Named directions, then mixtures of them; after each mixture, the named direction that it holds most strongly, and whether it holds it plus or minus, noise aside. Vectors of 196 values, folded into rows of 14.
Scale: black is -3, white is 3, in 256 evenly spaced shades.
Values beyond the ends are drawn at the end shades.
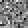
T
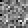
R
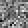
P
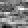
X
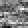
X, plus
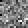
R, plus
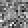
P, minus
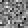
T, plus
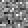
T, minus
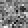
P, minus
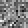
P, minus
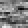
X, minus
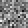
P, minus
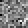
R, plus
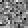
T, plus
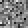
T, plus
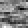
X, minus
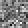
P, plus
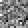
R, minus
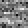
X, plus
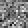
P, plus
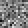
P, plus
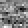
X, minus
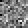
R, plus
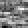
X, plus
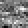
X, plus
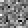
R, minus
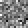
R, minus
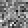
P, minus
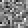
T, minus
